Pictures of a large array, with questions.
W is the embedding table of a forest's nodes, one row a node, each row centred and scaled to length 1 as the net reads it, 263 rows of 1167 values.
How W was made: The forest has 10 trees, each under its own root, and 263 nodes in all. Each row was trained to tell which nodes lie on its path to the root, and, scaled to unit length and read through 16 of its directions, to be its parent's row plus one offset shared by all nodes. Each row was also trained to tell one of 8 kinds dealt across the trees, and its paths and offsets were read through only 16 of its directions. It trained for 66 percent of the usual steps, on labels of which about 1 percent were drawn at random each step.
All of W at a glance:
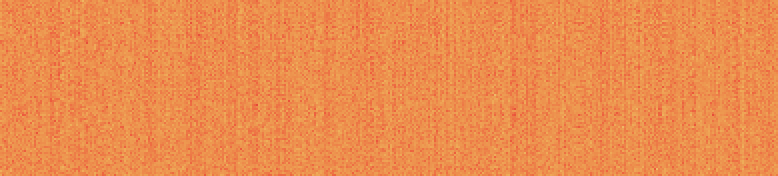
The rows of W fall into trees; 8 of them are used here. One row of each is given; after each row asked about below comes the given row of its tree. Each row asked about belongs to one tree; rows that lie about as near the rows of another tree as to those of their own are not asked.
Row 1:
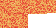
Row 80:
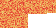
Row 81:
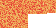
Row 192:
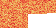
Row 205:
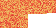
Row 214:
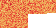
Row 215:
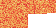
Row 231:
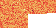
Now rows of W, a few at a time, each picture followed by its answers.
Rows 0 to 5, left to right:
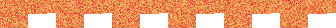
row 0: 205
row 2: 215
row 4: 81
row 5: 214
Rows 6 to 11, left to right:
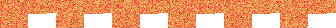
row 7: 231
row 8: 215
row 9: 205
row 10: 214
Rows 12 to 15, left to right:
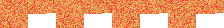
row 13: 215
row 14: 1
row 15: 1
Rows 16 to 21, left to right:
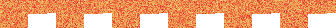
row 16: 215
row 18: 1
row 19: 192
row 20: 214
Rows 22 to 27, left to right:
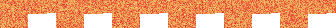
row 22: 214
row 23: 81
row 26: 192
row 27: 205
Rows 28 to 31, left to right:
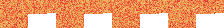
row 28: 215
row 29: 214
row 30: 215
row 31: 81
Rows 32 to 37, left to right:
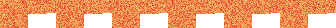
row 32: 215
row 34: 205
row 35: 205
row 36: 214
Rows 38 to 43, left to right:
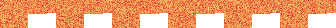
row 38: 1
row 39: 215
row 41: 205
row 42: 192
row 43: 205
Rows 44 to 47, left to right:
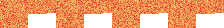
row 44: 215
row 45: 205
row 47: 214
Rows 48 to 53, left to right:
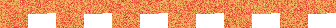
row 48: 205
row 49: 215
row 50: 192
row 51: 192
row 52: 81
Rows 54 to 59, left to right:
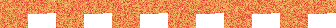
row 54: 81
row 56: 192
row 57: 192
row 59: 215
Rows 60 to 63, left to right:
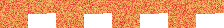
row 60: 231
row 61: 81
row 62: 192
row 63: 192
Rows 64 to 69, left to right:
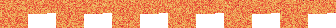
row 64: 81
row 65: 192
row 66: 205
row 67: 81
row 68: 231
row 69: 81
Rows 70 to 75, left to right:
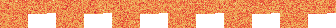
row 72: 205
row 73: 81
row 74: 81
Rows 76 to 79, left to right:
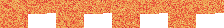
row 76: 215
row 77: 192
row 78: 215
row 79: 215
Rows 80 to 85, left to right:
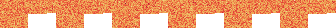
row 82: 214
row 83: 215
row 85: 214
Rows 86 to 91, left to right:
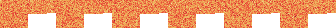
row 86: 215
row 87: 205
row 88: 1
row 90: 214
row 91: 214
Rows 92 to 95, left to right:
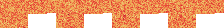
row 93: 205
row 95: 192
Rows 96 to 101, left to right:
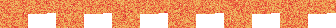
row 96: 1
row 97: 81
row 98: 192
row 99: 215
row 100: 81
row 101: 214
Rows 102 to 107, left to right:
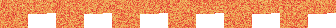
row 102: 215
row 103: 81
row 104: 1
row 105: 81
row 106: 215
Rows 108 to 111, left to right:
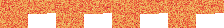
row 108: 214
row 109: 192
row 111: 81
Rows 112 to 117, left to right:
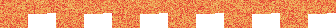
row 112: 215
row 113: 81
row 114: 214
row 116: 81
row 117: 81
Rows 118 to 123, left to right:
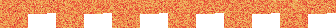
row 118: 215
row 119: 81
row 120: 214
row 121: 1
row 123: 215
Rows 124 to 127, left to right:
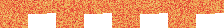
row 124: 192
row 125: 215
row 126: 214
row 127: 192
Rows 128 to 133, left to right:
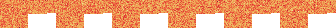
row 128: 81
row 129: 80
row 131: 80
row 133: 215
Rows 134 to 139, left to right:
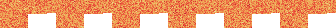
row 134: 81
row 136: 214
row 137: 214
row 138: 1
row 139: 215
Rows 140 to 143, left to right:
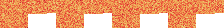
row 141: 215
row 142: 214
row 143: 192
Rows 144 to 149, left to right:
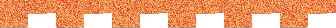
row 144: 192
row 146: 214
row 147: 81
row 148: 81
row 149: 192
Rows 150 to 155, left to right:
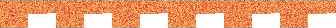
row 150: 80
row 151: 192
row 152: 192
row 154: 231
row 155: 214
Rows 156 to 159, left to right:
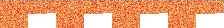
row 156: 214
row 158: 192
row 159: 81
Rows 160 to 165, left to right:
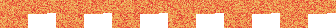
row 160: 214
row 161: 1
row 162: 205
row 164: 1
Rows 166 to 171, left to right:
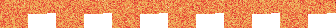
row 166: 81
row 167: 231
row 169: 214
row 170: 214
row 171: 205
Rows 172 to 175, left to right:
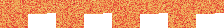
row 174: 215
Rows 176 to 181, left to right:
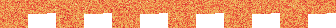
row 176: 192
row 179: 81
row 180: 1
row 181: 215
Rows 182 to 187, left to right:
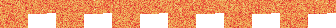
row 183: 80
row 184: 231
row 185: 214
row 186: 205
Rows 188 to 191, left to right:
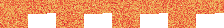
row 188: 81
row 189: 205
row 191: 214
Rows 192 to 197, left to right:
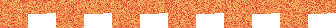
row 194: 214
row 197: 81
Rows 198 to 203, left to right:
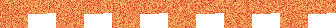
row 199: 192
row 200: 192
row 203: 205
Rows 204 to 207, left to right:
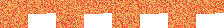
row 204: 215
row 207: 214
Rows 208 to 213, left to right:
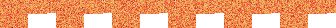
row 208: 214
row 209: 231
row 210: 214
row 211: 215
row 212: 215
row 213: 192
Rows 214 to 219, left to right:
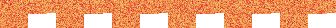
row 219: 192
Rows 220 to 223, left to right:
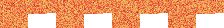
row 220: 80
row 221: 81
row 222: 81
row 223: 192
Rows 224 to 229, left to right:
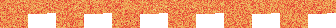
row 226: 215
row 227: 80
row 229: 192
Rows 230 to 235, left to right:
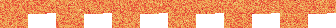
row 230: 192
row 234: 205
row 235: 192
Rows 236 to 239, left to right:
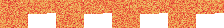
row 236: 214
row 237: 215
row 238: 215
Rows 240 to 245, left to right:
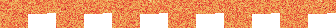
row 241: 214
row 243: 192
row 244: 192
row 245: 214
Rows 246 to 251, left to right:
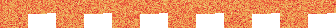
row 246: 81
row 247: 81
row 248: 214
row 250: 81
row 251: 231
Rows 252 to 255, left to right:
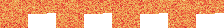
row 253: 192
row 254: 81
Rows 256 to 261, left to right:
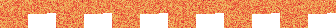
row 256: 215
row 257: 192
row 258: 1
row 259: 205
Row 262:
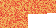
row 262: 205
